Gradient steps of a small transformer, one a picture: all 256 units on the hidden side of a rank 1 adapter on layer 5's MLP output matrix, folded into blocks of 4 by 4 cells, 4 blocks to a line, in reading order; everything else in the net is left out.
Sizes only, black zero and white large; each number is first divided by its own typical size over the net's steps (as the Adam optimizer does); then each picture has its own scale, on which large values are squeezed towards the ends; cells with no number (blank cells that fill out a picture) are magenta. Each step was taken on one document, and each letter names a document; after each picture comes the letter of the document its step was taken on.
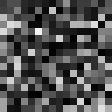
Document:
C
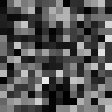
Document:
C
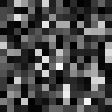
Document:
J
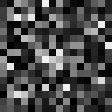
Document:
J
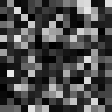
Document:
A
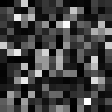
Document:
J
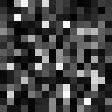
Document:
J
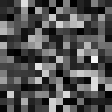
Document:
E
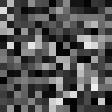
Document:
E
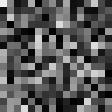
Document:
E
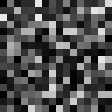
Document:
A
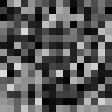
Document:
C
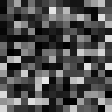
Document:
C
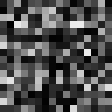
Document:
C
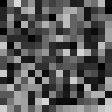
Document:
C
